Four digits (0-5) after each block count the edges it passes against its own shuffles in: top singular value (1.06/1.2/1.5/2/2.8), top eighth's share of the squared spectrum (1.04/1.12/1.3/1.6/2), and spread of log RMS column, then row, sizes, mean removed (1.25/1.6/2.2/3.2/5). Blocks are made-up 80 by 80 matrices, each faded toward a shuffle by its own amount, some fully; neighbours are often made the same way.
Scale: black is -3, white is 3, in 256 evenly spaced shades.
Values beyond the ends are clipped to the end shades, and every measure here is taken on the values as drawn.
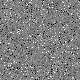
0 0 0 0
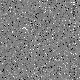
2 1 0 0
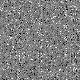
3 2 1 0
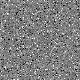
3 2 2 0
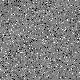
0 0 0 0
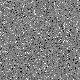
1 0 0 0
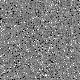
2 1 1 0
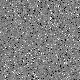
1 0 0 0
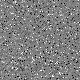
0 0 0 0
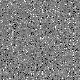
3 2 2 0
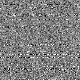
2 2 0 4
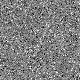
0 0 0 1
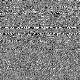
2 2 0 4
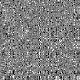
4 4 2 2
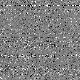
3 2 1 3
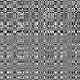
5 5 4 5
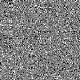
4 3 1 1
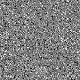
3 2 1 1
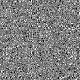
4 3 1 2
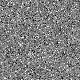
2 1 0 0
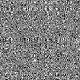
4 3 2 2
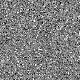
0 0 0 2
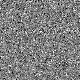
0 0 0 1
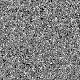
0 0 0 1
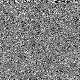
1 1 0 2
